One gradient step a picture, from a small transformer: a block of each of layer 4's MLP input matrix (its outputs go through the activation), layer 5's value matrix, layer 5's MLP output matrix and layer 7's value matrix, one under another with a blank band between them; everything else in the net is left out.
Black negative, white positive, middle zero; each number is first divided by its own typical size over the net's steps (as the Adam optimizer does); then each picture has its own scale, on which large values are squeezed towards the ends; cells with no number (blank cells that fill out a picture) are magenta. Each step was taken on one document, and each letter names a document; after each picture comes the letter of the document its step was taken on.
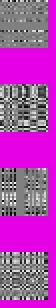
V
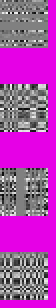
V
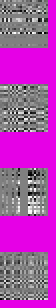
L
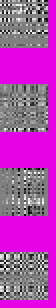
L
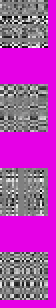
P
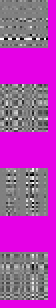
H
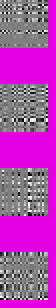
L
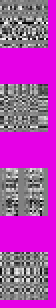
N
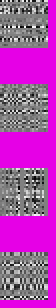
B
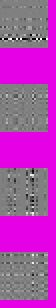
H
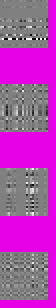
H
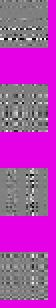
H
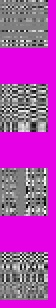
V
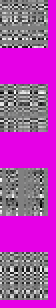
P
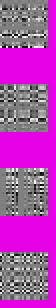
P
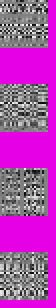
B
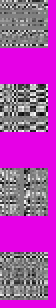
V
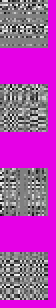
B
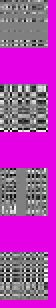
V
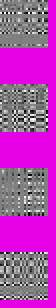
L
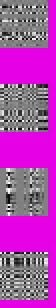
N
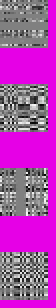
V
